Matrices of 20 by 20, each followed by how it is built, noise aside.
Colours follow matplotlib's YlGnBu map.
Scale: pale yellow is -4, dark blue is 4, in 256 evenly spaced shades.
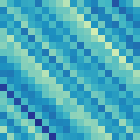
Toeplitz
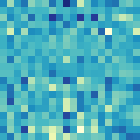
low rank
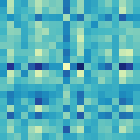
low rank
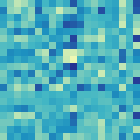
low rank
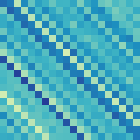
Toeplitz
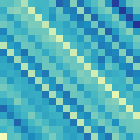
Toeplitz
